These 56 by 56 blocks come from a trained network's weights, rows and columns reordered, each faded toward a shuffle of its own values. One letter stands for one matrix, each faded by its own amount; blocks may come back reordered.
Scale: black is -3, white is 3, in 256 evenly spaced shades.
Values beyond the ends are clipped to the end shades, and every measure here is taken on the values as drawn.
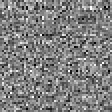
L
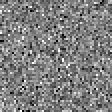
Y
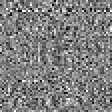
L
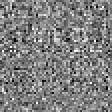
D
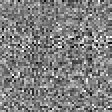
D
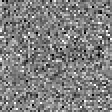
Y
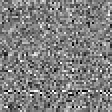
L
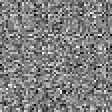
L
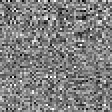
L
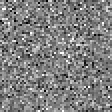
Y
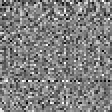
L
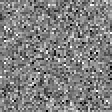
Y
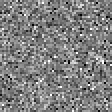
Y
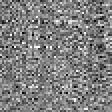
D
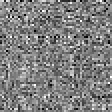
D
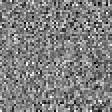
L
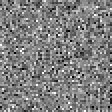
Y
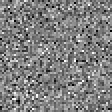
Y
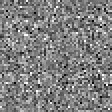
Y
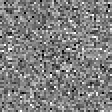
Y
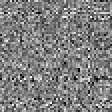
D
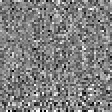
L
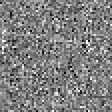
Y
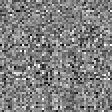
D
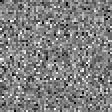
Y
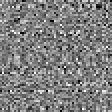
D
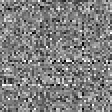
D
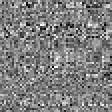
D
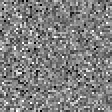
Y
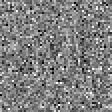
Y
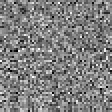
L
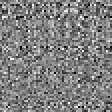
D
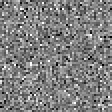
Y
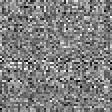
D
